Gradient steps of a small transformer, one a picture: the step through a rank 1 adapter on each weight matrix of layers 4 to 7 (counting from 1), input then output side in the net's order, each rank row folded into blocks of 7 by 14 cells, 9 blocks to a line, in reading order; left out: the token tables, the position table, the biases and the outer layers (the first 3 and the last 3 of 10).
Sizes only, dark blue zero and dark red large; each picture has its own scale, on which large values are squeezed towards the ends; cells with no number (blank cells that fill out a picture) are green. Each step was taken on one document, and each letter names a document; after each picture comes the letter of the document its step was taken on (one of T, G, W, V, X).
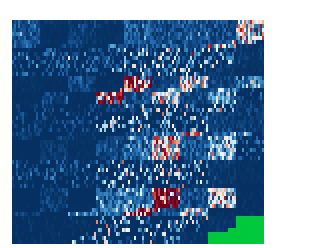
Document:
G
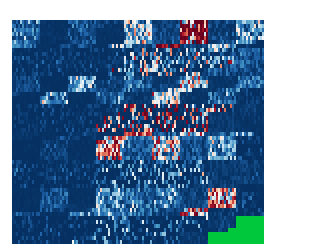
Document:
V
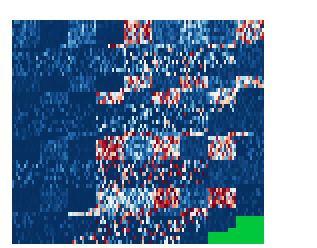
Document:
G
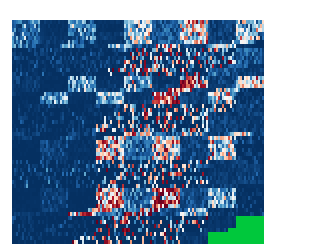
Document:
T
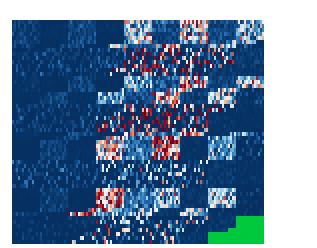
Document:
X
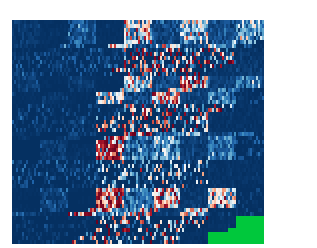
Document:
X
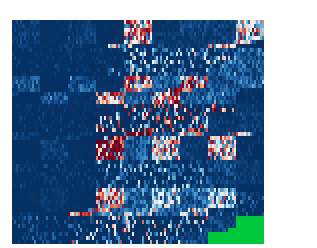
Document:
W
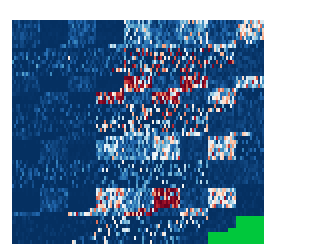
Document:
G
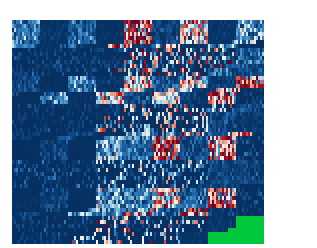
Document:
T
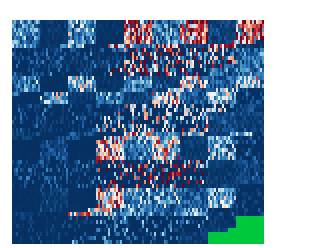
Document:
T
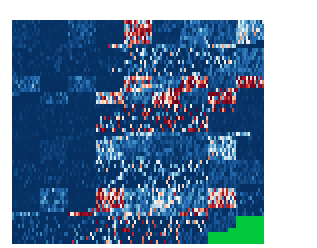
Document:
W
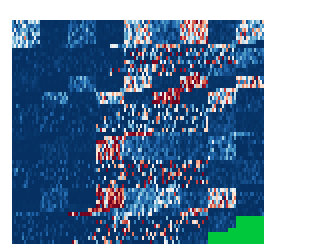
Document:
V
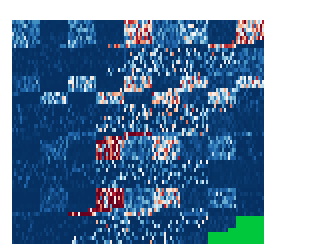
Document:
T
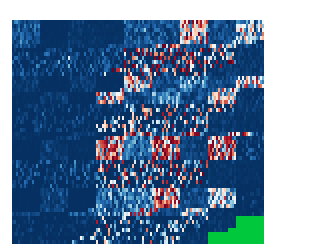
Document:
G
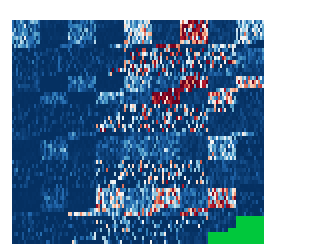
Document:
V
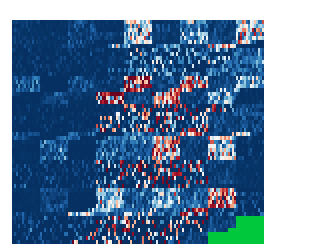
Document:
W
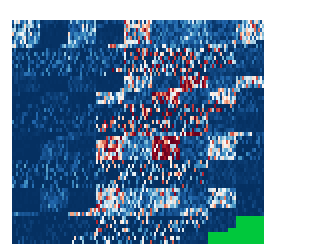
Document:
G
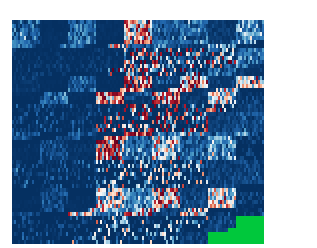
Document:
V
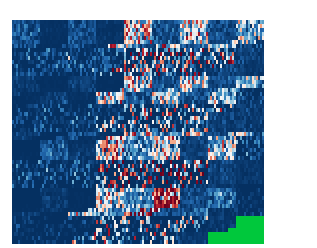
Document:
G
